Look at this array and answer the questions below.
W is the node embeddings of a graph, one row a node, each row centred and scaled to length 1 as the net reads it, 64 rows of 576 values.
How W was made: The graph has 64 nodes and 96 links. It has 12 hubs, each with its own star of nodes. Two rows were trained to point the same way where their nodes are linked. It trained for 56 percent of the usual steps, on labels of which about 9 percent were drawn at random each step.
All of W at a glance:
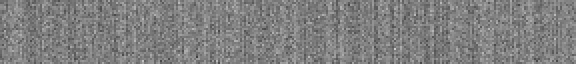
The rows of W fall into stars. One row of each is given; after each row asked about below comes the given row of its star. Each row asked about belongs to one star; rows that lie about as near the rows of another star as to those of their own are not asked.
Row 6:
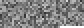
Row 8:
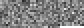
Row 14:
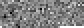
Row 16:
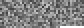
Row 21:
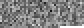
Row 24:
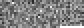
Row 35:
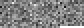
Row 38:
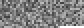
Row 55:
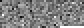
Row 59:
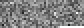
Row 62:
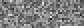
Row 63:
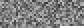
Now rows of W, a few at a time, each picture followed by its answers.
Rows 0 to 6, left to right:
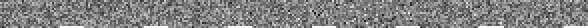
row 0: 59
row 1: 38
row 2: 24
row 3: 35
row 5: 59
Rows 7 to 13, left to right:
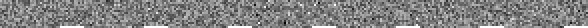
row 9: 14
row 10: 59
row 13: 14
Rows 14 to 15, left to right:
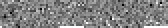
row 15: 38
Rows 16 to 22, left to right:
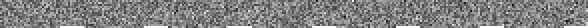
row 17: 62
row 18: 16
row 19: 55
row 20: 62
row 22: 24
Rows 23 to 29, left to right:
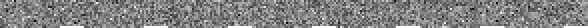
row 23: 59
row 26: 62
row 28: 63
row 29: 38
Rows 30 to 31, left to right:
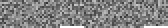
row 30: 35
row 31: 24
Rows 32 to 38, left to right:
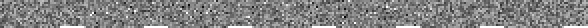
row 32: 35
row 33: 63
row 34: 14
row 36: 59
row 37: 62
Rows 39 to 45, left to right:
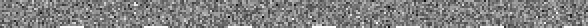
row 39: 16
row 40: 16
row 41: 24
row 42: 63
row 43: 35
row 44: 35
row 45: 21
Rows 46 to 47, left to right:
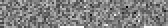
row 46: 16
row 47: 6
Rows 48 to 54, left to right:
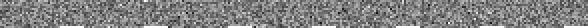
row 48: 38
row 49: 8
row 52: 16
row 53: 38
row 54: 62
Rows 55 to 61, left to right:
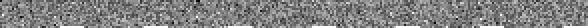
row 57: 8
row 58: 24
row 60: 55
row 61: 21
